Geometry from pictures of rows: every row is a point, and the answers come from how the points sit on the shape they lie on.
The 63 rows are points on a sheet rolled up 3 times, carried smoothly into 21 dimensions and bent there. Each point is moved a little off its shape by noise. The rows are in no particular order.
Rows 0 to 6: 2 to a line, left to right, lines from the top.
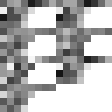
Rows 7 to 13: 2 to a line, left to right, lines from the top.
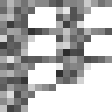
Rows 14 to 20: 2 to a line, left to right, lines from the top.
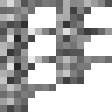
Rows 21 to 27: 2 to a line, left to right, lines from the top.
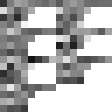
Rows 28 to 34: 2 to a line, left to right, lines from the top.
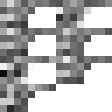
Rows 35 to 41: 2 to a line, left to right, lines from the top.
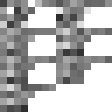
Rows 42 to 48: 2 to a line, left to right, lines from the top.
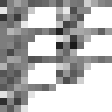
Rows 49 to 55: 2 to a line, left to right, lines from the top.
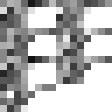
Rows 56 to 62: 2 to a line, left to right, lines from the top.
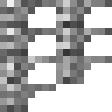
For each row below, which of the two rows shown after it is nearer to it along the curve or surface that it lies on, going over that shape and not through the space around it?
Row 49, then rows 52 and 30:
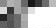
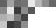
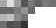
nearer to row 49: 52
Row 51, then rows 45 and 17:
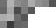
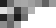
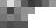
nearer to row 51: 17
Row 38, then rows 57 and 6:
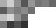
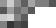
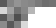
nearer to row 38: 57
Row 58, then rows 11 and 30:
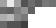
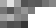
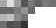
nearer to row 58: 30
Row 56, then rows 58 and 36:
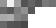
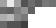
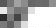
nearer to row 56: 58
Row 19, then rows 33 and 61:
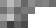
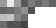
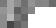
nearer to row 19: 61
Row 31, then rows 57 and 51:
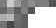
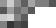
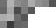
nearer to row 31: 51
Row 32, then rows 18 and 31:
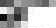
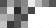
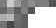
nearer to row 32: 18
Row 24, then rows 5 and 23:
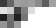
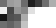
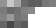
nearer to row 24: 5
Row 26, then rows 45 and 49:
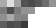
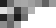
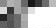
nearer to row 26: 45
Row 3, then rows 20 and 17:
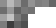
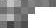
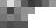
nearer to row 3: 20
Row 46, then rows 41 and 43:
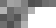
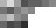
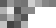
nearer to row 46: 43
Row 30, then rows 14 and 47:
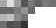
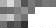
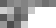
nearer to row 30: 14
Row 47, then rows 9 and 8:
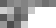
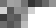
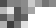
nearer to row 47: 8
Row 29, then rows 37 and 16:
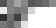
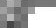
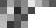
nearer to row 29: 16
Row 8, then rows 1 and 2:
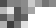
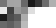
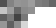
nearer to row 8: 2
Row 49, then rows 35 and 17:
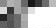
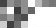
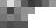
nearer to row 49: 35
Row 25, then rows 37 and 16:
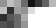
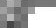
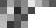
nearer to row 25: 16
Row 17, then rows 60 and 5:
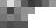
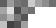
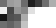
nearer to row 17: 60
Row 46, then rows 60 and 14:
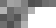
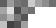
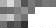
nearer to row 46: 60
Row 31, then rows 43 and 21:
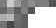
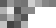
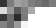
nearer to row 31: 43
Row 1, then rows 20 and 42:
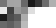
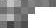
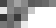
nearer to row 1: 42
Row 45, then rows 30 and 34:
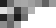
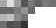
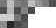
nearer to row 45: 34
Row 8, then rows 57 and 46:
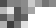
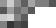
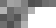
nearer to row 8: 46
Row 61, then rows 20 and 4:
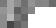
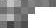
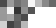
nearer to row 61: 20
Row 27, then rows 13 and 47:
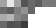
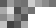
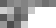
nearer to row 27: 13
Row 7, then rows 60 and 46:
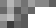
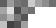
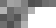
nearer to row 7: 60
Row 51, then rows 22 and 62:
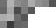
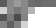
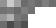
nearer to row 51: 62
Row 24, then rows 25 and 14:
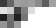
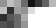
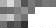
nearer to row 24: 25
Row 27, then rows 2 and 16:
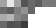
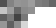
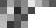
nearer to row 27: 16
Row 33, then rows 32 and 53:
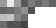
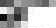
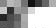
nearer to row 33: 32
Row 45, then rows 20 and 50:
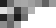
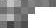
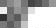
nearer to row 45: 50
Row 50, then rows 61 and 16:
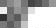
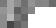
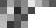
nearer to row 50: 16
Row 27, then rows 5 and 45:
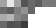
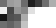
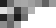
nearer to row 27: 45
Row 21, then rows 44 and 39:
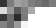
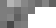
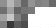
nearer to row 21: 39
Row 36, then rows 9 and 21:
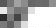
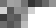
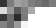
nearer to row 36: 21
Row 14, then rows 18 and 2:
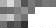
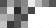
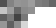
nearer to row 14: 18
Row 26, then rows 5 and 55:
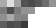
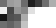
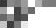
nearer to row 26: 55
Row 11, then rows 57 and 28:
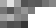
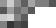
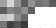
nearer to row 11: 28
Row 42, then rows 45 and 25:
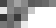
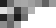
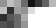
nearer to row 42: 45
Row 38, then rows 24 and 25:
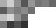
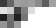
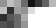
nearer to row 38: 24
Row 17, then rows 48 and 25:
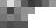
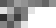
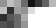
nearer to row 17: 48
